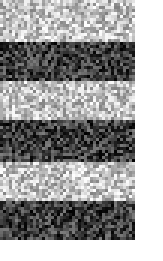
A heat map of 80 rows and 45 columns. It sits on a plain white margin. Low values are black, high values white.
Stripes: horizontal, repeating 3 times. Histogram: flat. Average level on the scale: 50%.
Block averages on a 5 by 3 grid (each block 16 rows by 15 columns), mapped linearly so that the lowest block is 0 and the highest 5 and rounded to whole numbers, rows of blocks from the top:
555
111
222
333
000
